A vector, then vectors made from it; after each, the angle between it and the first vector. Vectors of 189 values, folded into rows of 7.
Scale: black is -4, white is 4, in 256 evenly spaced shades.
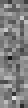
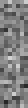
nearly opposite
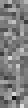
nearly opposite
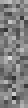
nearly opposite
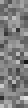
orthogonal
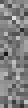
orthogonal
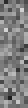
partly aligned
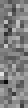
partly aligned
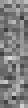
nearly opposite
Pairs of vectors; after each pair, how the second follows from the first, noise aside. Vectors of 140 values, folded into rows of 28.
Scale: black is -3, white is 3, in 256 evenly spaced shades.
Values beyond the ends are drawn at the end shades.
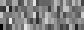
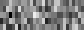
wrapped around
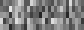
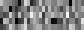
negated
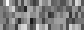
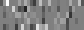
partly zeroed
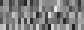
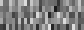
negated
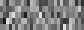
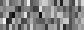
negated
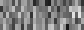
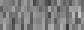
shrunk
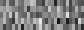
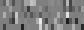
partly zeroed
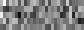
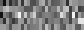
negated
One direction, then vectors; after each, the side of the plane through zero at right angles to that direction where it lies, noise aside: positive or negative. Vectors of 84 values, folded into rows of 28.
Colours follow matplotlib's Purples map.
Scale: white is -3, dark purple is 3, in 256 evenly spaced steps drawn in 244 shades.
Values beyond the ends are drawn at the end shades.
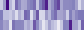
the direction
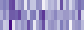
negative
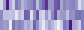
positive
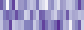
negative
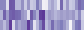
negative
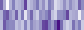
negative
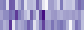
negative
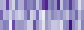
positive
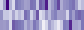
positive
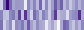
positive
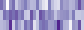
negative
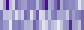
positive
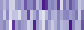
positive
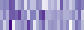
negative
